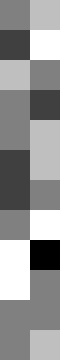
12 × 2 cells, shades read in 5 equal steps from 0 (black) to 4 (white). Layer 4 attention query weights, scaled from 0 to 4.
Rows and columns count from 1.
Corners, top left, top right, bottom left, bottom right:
2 3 2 3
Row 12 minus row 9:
-2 3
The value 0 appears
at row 9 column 2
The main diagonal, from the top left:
2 4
